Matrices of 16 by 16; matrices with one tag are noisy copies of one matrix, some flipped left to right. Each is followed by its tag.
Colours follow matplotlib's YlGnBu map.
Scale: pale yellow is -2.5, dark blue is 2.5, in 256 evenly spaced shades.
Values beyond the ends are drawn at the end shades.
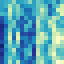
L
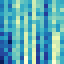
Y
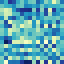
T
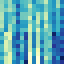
Y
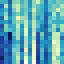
Y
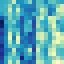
L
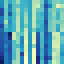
Y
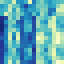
L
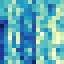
L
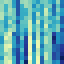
Y
